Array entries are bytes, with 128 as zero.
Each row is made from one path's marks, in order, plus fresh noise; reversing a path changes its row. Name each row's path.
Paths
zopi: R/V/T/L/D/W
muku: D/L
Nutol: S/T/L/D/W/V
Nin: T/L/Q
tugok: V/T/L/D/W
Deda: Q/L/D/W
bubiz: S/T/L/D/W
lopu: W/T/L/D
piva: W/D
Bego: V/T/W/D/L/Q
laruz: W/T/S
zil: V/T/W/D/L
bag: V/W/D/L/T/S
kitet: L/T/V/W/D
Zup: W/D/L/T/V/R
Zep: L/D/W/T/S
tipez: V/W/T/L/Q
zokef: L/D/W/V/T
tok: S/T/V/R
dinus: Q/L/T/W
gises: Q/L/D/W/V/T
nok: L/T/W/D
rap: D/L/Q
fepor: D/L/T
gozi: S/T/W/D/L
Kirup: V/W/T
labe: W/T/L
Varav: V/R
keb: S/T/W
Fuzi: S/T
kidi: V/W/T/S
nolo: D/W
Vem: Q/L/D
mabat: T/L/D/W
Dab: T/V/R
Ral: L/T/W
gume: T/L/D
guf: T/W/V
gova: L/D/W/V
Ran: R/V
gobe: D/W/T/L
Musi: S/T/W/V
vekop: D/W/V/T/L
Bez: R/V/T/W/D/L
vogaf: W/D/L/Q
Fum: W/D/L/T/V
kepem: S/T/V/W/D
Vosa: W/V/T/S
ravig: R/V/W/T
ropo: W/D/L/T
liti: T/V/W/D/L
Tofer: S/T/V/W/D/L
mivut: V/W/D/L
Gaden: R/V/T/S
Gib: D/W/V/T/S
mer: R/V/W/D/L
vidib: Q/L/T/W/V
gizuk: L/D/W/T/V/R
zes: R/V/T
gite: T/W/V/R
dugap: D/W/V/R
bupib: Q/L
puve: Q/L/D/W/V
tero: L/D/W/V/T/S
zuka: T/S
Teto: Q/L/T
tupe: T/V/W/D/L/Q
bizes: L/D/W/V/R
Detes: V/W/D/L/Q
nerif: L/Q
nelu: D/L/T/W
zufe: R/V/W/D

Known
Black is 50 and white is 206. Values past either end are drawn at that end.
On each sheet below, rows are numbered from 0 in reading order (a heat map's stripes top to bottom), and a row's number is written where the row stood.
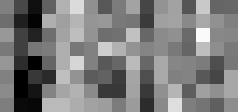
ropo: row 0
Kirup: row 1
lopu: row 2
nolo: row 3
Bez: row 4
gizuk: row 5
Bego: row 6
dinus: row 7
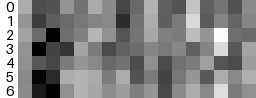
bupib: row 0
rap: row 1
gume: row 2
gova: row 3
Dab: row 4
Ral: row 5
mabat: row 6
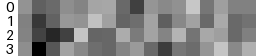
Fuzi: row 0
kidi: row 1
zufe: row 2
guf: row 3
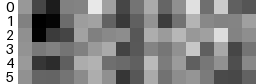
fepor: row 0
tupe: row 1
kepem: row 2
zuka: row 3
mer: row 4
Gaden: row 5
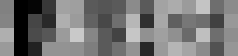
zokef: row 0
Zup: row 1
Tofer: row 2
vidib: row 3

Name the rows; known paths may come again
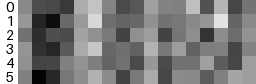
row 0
Zep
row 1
liti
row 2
vogaf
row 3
mer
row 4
Dab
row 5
Detes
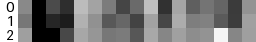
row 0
Zup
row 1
gizuk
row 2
kitet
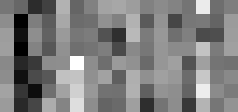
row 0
piva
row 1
dugap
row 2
tok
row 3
Musi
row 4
gobe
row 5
bubiz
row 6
lopu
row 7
labe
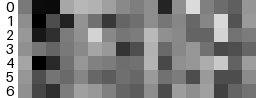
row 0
dinus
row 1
gova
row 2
mivut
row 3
Gaden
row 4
puve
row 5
Ran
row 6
zes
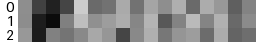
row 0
zufe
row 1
Deda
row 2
Gib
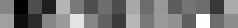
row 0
bizes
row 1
zil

